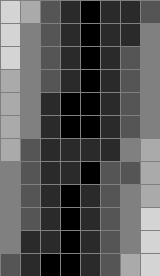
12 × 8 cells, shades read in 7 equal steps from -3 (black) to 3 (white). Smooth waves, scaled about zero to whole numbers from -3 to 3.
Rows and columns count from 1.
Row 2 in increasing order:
-3 -2 -2 -2 -1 0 0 2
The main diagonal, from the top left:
2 0 -1 -2 -3 -2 0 1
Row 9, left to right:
0 -1 -2 -3 -2 -1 0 1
